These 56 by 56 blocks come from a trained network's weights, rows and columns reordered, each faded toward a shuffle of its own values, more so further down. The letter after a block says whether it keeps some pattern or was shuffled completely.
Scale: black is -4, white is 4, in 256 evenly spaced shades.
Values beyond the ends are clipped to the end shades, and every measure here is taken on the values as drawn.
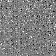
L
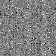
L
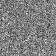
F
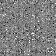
L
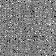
L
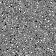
F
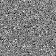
L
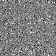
L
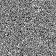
F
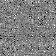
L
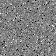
F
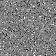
F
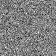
F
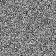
F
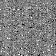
L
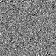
L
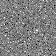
F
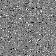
L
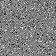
F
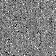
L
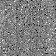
L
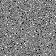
F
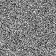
L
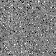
L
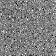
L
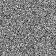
F
